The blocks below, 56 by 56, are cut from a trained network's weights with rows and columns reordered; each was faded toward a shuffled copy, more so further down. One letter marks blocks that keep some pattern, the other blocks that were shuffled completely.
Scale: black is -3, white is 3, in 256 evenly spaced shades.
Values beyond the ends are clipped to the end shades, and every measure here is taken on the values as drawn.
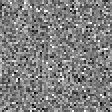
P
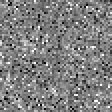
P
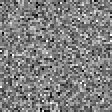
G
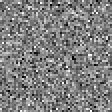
P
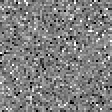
P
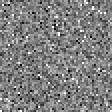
P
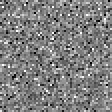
G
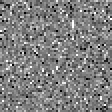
P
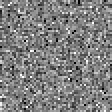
G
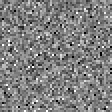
P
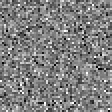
P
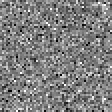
G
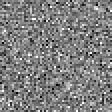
P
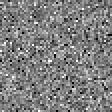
P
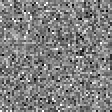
P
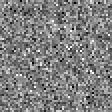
P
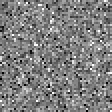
P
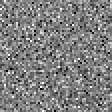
P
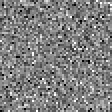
P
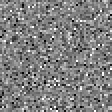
G
